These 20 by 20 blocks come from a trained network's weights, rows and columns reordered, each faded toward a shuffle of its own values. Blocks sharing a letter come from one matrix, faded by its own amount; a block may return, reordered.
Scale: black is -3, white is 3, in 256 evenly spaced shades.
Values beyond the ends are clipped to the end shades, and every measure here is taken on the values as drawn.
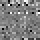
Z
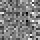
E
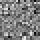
E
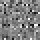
Z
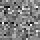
Z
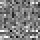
E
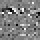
Z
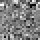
E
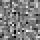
E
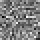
E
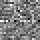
E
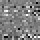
Z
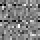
Z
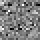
Z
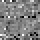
Z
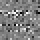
Z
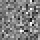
E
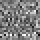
E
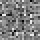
E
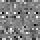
Z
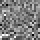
E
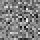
E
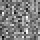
E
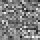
E
